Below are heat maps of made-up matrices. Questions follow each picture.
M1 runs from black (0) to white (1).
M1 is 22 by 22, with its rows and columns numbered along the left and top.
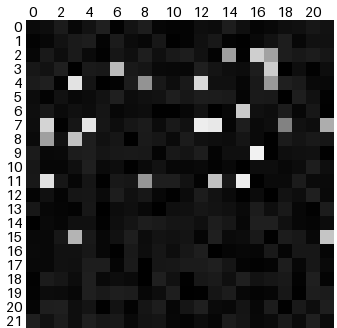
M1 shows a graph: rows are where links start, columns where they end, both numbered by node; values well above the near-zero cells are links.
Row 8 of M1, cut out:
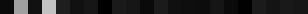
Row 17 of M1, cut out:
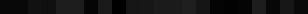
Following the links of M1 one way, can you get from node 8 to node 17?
yes
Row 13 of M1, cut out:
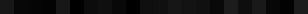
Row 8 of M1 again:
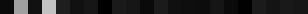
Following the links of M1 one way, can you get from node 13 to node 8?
no
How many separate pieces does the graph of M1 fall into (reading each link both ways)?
6
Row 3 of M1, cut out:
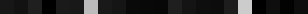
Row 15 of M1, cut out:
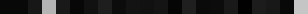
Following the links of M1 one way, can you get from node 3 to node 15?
yes
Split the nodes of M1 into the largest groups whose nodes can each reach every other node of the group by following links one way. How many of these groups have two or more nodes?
1
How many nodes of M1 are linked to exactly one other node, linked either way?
3
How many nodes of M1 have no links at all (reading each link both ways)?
5
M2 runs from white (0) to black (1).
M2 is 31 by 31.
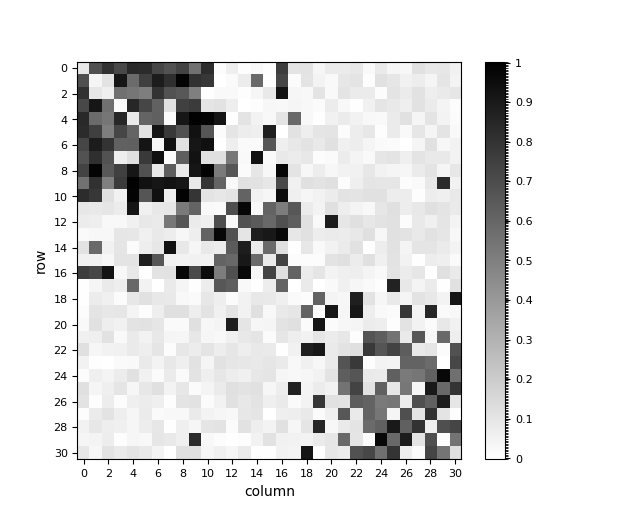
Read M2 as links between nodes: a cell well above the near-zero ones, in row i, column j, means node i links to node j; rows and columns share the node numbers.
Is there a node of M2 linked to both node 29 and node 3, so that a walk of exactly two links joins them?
yes
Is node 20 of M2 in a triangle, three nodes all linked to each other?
no
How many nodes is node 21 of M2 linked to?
5
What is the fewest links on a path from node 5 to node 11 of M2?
2
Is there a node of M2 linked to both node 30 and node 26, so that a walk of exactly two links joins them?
yes
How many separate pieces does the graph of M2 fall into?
1
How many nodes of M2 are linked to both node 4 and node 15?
3
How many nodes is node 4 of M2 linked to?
11
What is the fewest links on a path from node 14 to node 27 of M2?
5
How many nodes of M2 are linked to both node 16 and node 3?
5
